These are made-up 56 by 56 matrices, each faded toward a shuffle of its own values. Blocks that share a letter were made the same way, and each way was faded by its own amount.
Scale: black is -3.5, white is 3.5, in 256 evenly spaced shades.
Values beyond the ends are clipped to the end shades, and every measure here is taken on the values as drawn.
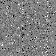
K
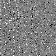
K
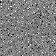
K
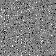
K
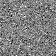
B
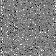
K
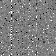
K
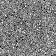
B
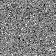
B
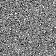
B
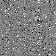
K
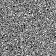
B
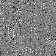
K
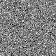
B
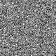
B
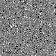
K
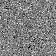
B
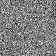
B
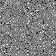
K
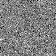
B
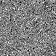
B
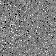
K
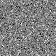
B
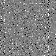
K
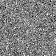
B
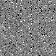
K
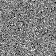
B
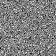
B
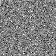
B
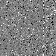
K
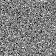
B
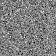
B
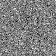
B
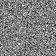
B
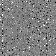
K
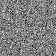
B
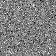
B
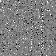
K
